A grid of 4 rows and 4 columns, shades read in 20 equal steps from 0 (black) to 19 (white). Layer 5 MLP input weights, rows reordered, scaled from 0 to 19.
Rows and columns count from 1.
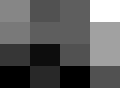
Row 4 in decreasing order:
6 3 0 0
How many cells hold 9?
1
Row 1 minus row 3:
6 5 1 7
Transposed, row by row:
10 9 4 0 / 6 7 1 3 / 7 7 6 0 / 19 12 12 6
